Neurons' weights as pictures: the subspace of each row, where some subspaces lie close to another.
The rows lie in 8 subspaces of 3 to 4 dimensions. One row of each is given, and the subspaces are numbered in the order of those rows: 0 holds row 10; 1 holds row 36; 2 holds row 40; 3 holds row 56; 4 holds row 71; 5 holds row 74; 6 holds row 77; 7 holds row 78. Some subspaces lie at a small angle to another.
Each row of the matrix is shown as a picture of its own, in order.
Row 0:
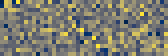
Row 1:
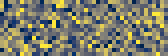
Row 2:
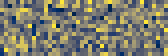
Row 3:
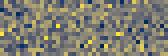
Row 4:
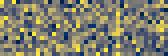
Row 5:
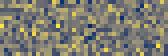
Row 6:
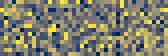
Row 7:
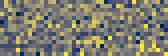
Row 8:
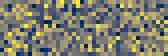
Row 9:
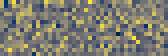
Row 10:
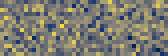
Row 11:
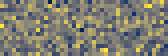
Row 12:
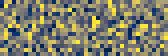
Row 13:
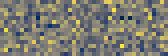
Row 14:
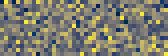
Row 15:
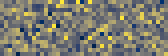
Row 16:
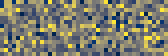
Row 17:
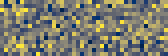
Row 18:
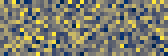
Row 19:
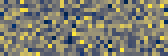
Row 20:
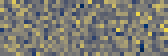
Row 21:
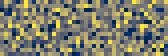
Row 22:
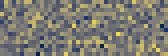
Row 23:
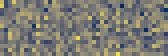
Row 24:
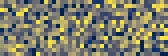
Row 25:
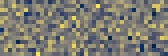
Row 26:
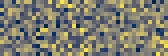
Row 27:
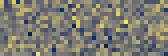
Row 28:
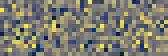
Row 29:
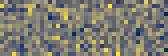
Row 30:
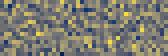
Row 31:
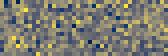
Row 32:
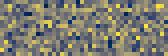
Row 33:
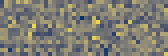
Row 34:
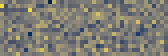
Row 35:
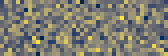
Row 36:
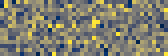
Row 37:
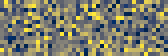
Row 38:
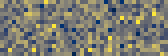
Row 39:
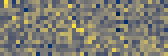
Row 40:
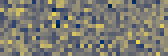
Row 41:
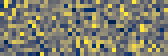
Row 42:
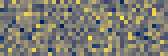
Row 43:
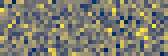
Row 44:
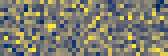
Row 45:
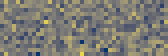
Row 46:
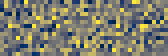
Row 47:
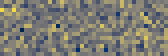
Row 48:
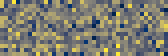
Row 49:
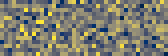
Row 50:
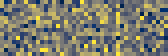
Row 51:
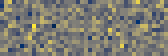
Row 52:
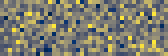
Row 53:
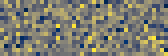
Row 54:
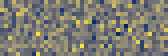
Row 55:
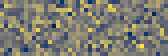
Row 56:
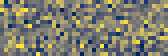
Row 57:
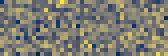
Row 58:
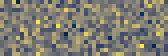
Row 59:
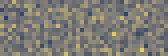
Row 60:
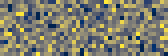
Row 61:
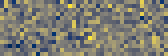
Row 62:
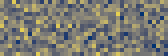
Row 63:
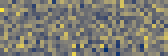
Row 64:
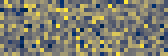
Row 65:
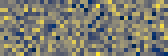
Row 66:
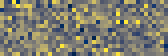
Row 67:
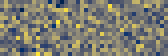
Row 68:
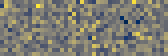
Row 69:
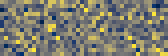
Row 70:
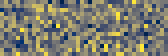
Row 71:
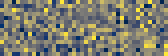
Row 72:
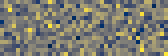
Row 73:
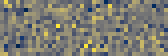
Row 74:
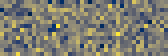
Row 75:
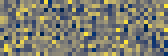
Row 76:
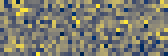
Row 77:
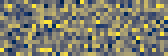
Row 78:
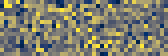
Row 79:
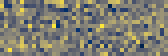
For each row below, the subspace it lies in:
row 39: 4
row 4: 5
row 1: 2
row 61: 2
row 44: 0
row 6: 5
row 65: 0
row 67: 2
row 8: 6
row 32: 6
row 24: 0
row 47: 5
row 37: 4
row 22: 1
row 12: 1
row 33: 1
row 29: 2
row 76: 3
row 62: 3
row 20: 0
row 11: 2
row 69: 0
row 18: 2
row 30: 6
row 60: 1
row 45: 2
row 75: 4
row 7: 1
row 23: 6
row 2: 4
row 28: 0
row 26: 2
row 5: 4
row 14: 3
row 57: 2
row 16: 6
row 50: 6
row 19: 2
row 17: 3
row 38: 1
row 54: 0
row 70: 3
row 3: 5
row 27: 3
